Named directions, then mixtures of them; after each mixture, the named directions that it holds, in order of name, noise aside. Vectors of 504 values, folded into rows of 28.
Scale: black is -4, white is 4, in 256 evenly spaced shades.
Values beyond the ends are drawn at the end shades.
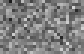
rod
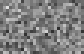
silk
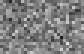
rod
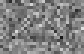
rod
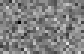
rod, silk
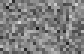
rod, silk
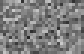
rod, silk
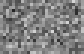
rod, silk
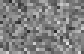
rod, silk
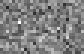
rod, silk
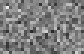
silk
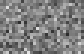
silk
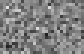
silk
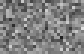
rod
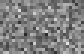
rod, silk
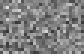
silk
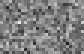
rod, silk
